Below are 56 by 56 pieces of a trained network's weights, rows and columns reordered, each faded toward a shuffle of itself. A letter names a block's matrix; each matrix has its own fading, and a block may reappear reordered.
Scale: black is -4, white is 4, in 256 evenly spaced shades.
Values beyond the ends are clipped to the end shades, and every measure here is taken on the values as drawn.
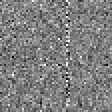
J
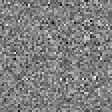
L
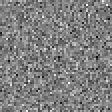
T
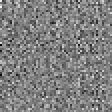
L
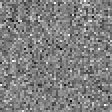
T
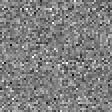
T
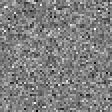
T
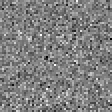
T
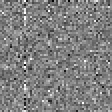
J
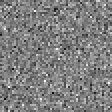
T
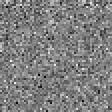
T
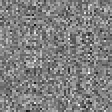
L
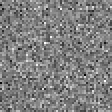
T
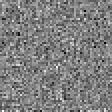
L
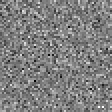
T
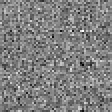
L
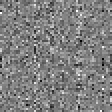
J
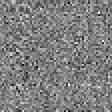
L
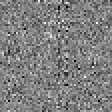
J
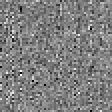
J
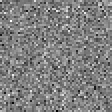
T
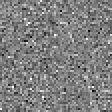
T
